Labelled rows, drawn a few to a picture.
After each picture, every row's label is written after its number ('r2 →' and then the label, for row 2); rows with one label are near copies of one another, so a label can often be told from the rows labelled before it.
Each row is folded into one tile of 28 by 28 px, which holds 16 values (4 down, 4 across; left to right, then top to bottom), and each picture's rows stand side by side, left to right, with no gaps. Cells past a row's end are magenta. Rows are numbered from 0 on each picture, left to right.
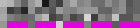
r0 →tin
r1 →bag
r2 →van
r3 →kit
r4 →kit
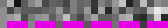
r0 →bag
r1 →bag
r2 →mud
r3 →mud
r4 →bag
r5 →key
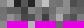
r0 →bag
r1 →van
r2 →kit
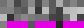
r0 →kit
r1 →mud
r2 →key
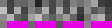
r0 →mud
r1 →mud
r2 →mud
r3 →bag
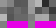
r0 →kit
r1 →bag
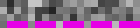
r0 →mud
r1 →tin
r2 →van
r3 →bag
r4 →van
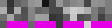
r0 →mud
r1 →bag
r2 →key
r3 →van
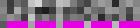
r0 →mud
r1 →tin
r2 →tin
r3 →van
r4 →van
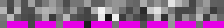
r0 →mud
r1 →key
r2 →mud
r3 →key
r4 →kit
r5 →key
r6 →tin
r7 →kit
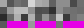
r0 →key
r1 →tin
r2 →kit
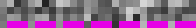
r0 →bag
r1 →bag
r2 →tin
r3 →kit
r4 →key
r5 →tin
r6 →tin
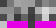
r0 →van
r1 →key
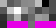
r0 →key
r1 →bag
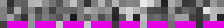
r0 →mud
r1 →tin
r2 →van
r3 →van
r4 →key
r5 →tin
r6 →bag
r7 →key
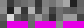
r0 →mud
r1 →mud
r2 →bag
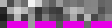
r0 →key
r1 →tin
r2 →key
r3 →kit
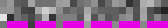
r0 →kit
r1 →key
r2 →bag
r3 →kit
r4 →bag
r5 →tin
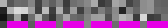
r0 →key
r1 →mud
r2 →mud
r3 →bag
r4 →bag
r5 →kit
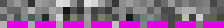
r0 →van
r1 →van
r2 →tin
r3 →tin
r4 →van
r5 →bag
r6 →key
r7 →kit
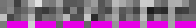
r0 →kit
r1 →tin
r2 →mud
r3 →kit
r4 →tin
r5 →tin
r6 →tin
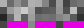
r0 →key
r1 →tin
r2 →mud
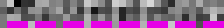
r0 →bag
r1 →van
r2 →mud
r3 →tin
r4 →tin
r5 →tin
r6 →van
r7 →key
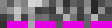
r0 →key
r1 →tin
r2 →mud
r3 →mud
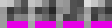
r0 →tin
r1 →tin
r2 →kit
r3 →tin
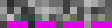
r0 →mud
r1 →key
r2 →mud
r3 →tin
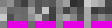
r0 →kit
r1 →mud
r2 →bag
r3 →tin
